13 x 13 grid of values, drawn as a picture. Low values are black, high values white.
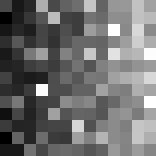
Slope: up to the right. Calmest part: bottom right. Stripes: none.
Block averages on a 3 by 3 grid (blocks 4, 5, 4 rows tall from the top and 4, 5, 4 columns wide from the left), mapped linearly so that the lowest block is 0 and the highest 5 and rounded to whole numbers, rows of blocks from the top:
0 2 5
1 2 5
0 2 4
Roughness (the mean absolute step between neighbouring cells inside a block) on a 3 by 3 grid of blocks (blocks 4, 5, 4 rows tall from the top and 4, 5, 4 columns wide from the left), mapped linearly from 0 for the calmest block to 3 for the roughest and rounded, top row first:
1 2 2
3 1 2
2 3 0
